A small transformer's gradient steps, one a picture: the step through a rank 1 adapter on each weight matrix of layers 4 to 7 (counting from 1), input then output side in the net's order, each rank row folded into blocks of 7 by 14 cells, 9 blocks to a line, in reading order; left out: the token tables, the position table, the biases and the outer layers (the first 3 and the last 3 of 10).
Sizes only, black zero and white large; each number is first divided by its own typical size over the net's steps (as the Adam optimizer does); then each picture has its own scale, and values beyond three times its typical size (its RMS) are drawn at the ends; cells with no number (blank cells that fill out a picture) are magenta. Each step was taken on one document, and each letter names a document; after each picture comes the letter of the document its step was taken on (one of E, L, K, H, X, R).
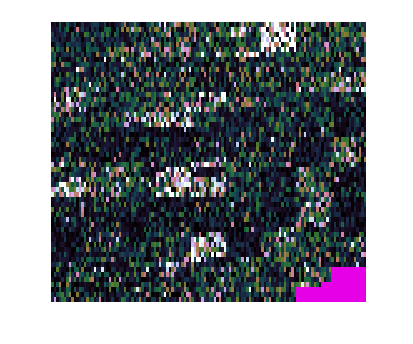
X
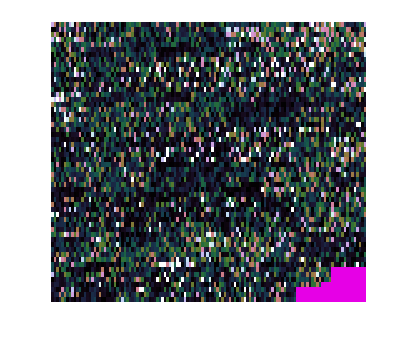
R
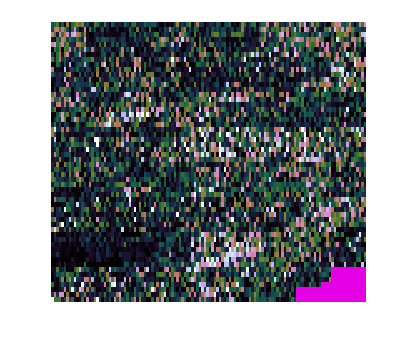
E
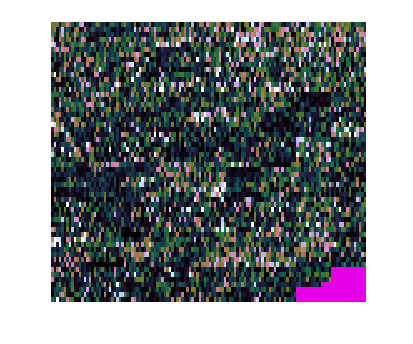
E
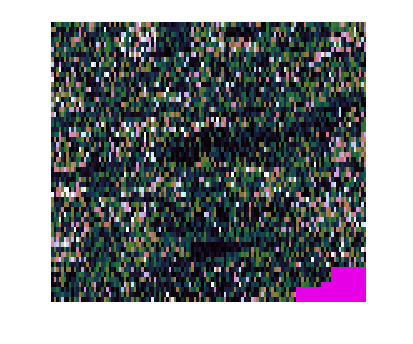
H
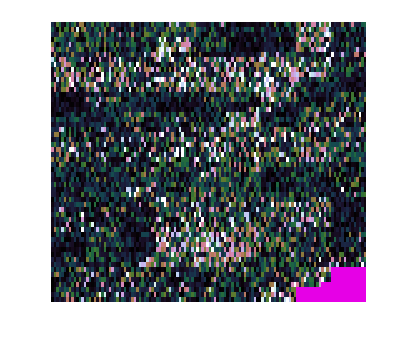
E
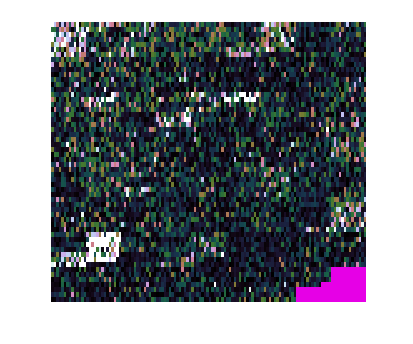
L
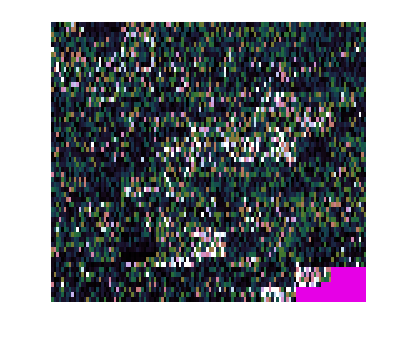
L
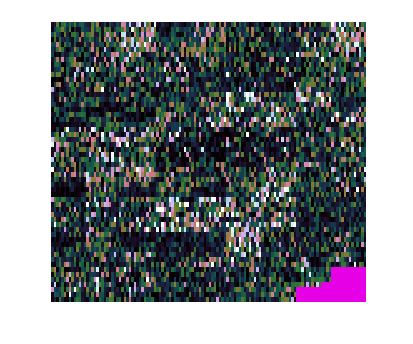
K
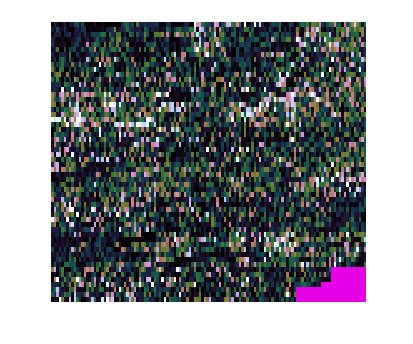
H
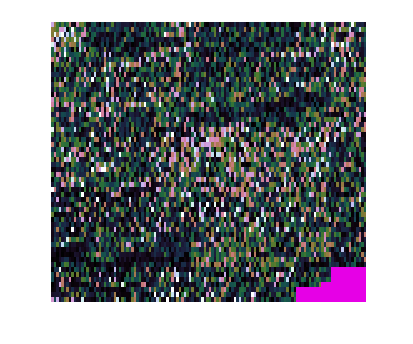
E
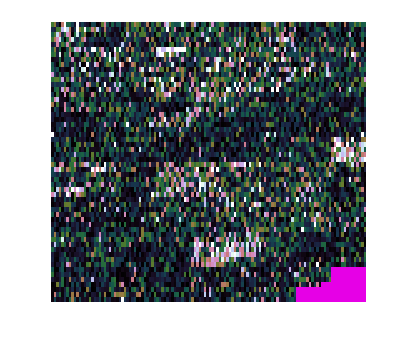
X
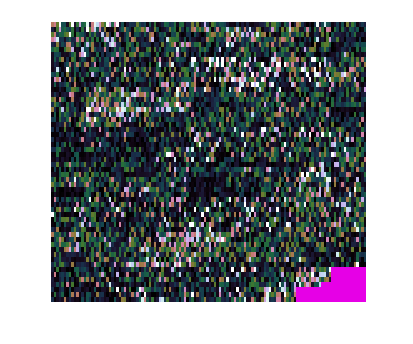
L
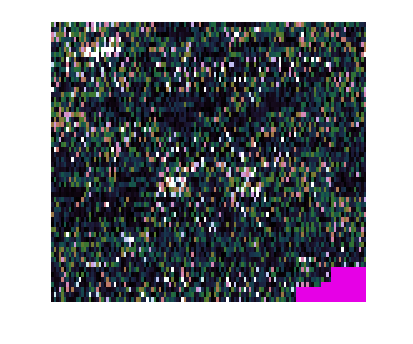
R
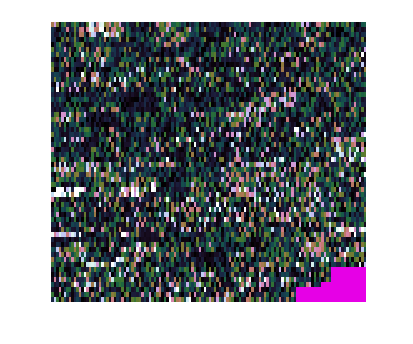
H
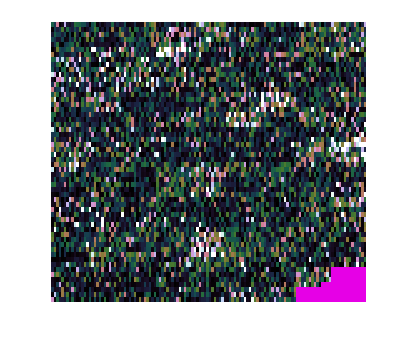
L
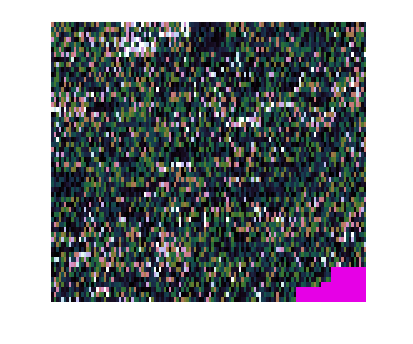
H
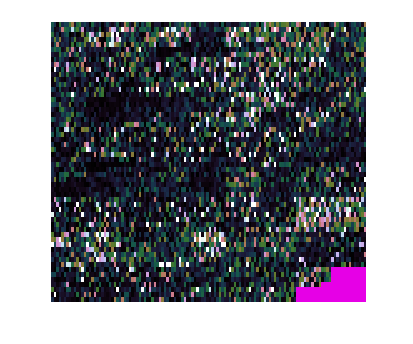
R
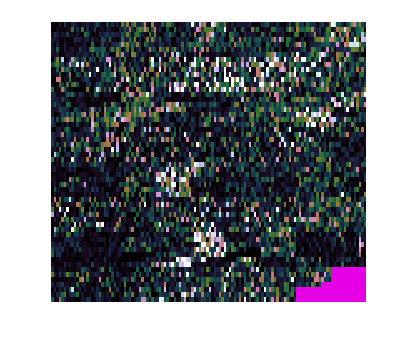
L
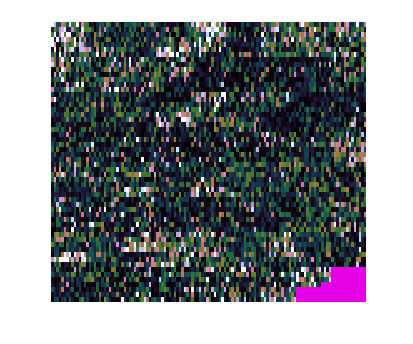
L
